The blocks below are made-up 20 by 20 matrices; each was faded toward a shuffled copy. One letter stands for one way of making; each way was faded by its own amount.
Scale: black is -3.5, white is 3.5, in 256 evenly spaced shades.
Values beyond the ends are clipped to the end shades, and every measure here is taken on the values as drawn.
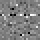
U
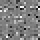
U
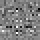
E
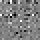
U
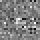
E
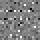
U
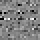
E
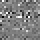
E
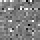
E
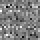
E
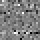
E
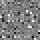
U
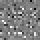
U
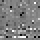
U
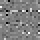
U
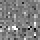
E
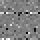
U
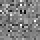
E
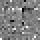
U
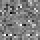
E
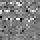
E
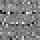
E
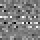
E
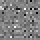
U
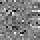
U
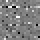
U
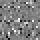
U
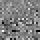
E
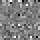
E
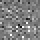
U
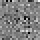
E
